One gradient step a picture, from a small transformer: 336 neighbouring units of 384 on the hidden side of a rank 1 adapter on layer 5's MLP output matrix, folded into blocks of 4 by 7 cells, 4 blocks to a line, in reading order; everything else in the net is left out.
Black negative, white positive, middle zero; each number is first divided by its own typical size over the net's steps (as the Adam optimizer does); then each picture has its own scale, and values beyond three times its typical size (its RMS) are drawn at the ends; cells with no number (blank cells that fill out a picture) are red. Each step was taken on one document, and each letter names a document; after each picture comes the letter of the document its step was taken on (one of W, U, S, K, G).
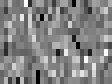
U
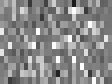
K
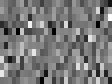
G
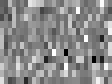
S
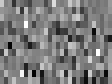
K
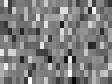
K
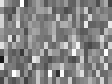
S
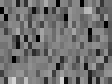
G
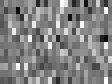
U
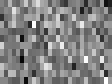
U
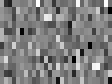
U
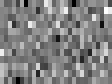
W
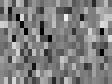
G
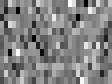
S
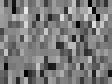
K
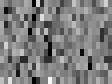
S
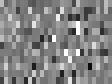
W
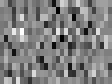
K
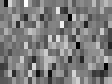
U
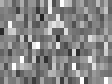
S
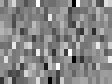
U
